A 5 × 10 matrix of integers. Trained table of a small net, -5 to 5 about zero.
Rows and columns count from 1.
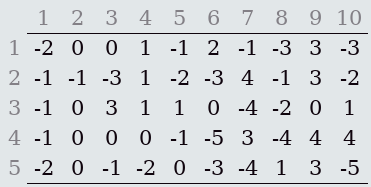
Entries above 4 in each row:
0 0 0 0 0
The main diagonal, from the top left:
-2 -1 3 0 0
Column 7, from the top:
-1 4 -4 3 -4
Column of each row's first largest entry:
9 7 3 9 9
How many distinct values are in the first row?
7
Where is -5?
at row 4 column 6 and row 5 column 10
